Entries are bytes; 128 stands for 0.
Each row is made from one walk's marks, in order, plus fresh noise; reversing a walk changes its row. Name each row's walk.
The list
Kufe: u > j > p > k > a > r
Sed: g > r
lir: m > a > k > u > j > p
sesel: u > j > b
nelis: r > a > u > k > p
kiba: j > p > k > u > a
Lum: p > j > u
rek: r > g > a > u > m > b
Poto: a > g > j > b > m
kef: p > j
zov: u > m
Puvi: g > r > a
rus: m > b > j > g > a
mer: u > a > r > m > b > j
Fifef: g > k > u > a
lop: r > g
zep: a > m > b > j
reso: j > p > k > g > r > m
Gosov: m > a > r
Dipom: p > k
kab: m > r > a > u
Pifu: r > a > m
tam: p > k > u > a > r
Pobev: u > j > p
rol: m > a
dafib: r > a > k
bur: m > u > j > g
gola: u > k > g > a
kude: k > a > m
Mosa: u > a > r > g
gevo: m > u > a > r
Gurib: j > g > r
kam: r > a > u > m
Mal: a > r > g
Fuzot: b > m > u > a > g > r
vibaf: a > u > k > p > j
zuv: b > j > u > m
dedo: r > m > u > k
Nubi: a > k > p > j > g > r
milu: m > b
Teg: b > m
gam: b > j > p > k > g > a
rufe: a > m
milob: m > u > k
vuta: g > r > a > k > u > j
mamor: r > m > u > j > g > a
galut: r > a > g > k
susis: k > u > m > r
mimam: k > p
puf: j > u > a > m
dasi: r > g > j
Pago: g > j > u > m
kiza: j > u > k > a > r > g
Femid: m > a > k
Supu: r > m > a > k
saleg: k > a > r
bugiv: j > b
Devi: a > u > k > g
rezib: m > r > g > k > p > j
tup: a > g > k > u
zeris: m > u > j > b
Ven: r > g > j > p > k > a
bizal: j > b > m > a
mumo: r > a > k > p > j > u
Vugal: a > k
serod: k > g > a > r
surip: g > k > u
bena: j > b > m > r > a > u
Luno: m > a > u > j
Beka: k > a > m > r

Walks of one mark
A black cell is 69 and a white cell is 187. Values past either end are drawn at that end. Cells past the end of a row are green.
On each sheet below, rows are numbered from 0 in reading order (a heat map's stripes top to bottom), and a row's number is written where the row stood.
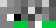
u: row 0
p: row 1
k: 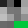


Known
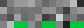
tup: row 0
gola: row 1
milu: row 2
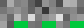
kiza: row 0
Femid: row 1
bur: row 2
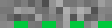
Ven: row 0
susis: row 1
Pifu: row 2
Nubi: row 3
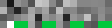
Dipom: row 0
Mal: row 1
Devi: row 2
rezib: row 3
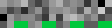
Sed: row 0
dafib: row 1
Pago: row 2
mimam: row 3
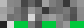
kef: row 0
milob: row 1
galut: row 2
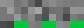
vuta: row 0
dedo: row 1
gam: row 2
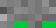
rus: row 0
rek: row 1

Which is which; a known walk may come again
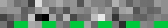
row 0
Fifef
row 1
lop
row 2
sesel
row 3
puf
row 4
Puvi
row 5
Fuzot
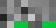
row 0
surip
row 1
rezib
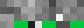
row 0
Gosov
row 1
kef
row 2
Luno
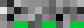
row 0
Vugal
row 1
zep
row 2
Sed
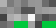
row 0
Pago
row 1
rol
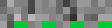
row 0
kiza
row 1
kab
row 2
dafib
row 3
zuv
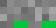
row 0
lir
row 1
kam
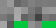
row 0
kiba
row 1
gam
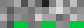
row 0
zeris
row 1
kude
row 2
rufe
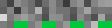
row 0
Femid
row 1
Supu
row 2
galut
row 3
tup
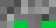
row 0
serod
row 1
nelis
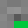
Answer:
mamor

